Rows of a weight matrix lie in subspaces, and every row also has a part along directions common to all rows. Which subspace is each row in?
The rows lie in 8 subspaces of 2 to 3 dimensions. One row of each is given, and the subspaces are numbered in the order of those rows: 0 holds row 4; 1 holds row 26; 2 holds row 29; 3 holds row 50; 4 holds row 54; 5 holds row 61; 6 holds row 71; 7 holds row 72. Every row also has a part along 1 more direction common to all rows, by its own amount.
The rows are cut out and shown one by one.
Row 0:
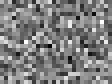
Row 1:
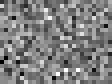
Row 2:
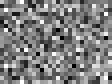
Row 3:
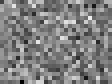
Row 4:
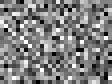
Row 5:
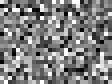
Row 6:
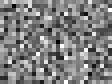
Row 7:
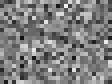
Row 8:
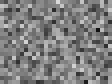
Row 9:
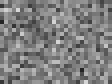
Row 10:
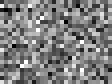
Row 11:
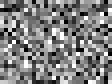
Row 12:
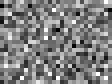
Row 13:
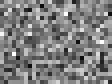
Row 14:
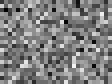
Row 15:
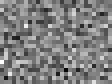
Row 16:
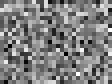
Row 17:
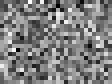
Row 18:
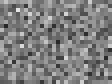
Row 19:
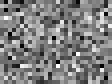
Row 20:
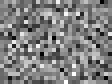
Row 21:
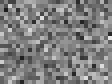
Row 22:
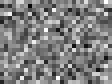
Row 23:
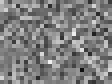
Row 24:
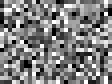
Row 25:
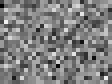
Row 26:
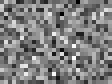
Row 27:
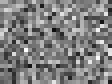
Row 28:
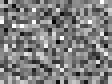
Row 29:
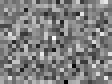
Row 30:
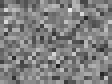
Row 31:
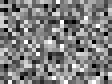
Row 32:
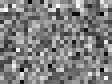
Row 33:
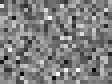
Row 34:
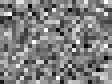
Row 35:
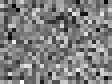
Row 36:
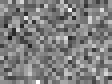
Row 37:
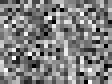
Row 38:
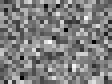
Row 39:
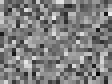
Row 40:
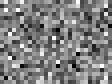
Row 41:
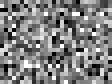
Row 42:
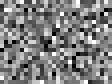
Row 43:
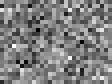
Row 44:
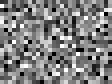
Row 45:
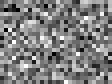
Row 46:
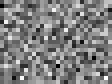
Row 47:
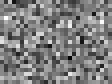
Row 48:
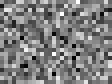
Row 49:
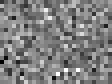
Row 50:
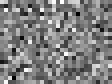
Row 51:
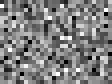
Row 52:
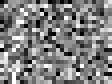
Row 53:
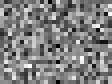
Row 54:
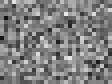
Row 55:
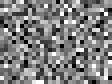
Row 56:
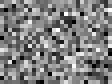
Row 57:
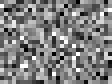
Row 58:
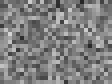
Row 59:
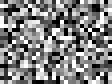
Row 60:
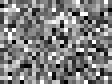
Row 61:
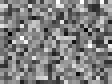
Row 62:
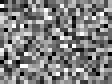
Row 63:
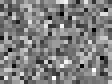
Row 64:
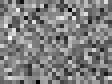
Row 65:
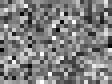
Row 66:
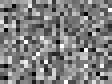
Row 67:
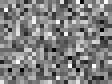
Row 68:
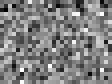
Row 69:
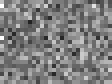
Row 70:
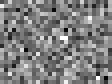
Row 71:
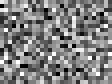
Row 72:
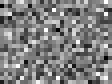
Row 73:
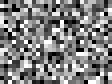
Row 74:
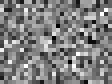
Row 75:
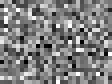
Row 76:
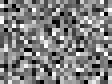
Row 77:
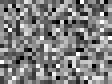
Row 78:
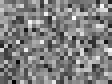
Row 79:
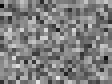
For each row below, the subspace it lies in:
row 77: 2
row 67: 2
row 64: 0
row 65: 4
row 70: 0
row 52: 3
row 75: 4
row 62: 6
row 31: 1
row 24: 3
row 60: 0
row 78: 3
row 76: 2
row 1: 6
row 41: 5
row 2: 0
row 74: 1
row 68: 5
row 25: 7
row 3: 0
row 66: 4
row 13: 3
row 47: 4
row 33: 6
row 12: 7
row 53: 3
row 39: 3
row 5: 3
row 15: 6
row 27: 3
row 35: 0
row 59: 5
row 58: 5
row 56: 4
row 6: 4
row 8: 5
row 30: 7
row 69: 7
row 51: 6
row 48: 1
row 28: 2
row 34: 7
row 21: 2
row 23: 7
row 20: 2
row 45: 7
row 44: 6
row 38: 1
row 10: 2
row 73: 1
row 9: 2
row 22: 7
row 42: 1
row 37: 5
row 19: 4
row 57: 1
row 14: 2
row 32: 5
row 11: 3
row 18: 4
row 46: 7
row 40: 4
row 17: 5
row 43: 2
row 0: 4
